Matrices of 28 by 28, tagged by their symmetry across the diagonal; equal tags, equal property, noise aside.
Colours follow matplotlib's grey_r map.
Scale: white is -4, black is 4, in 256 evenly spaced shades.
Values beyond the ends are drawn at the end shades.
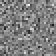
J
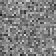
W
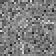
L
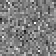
W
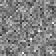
L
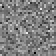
W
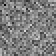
L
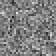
J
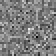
L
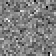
W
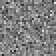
J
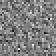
J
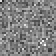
L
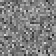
W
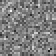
L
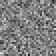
J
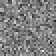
J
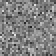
W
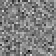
W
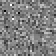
J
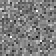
L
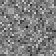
L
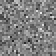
J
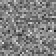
W
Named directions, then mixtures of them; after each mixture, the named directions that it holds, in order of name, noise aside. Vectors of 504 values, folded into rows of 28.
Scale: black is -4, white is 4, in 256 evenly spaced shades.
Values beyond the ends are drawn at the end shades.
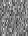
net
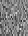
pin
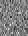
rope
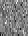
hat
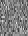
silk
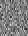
rope, silk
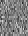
silk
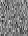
silk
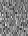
net, pin, rope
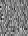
rope, silk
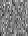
hat, net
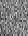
hat, pin, silk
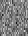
net, rope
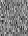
silk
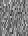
net, rope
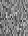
pin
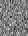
rope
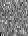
hat, net, silk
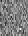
hat, pin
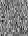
silk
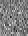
hat, rope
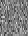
silk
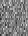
net, pin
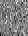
hat, pin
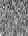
hat, net, pin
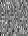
hat, net, silk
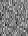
net, pin, rope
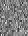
hat, silk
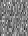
net, silk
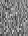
pin, silk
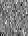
hat
